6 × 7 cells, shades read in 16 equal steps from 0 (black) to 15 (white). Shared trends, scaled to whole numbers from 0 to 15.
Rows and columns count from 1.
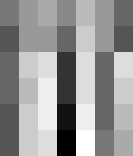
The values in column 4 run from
0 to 8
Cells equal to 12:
5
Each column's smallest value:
5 9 9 0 11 6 5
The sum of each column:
34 65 73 21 78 43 57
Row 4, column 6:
6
